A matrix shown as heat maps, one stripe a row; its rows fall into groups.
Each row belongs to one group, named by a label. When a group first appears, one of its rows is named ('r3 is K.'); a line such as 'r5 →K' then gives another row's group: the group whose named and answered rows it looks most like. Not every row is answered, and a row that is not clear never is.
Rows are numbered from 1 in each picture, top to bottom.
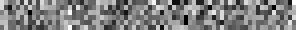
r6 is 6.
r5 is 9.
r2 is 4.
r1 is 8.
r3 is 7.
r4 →8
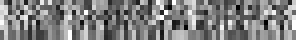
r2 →9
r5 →8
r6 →8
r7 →6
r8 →6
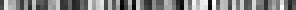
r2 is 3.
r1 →3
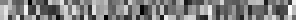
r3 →9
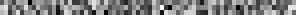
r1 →7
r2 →9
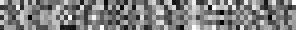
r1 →8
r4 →7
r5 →4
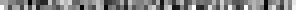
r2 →8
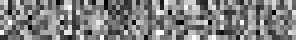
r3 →4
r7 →4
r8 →3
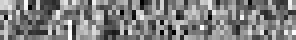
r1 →9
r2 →9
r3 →3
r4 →3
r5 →6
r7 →6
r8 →7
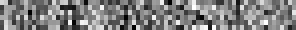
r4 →8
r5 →6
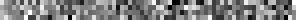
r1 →8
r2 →4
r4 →9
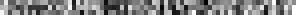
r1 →7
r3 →8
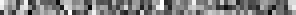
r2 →4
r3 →7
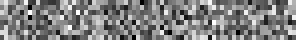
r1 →9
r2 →7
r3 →8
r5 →3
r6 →6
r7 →9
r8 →3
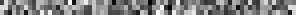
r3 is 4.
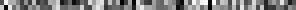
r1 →3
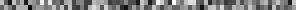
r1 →4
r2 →7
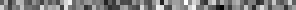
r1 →7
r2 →4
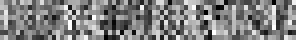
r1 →4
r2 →9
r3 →7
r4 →9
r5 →7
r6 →7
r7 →3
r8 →6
